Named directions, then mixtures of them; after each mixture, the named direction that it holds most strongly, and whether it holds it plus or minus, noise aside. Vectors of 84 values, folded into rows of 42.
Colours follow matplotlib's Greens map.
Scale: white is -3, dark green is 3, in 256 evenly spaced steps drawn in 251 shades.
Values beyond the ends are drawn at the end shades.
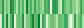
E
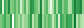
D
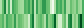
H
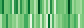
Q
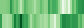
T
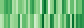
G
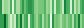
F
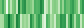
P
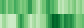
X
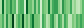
E, plus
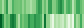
X, minus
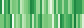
D, plus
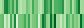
P, minus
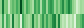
D, minus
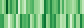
P, minus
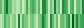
G, plus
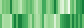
T, plus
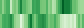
T, minus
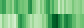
X, plus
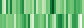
H, minus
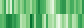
X, minus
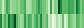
X, minus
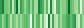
Q, plus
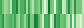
G, minus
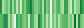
F, plus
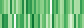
E, plus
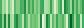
E, minus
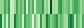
E, minus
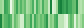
E, minus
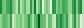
D, plus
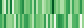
H, minus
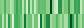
E, minus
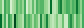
E, minus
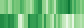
X, minus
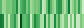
G, minus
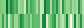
P, minus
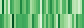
D, minus
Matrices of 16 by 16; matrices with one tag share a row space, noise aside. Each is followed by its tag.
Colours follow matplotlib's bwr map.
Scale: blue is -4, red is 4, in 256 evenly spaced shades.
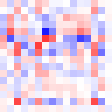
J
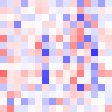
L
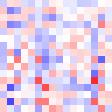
J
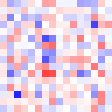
J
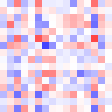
J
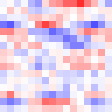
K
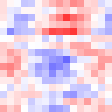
K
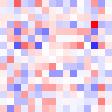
J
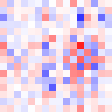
L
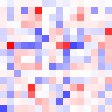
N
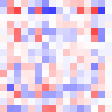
J
